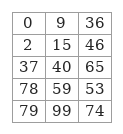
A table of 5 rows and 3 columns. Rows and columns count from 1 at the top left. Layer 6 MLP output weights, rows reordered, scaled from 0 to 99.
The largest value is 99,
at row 5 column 2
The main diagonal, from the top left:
0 15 65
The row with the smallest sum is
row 1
